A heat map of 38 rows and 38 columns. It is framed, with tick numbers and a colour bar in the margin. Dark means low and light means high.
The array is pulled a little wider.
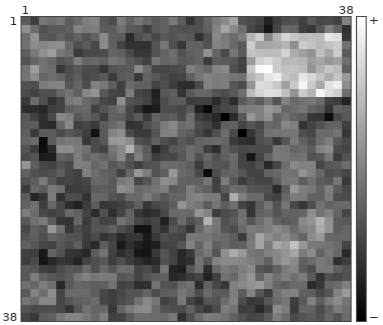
Average level on the scale: 40%. Grain: blotchy. Stripes: none. Ninth with the highest average: top right. Mirror symmetry: none. Odd patch: higher, in the top right.
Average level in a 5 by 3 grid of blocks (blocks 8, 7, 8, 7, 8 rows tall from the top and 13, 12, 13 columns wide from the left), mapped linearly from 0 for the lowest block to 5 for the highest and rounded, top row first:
215 / 103 / 111 / 013 / 112
